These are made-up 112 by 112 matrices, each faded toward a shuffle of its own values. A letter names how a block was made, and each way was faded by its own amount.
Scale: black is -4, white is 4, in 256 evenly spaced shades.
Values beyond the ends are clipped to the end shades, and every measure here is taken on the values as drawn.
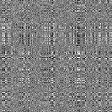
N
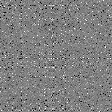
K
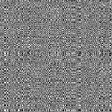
N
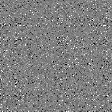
K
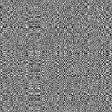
N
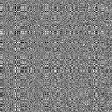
N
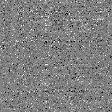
K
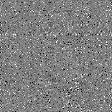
K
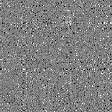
K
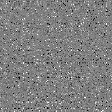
K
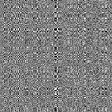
N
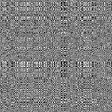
N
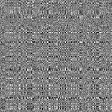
N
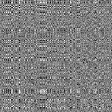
N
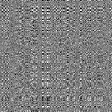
N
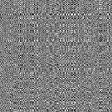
N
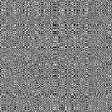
N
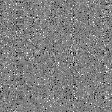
K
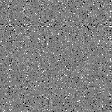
K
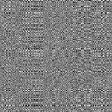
N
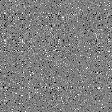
K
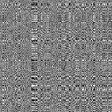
N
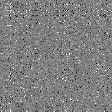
K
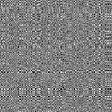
N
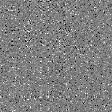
K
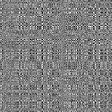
N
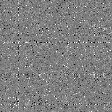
K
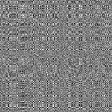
N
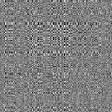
N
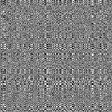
N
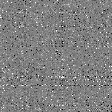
K
